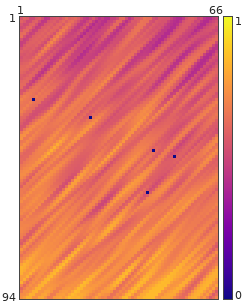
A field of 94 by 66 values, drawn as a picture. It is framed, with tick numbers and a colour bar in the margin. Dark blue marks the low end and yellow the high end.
Slope: up to the bottom. Grain: diagonal, up to the right. Lone odd cells: 5, each lower than its neighbours.
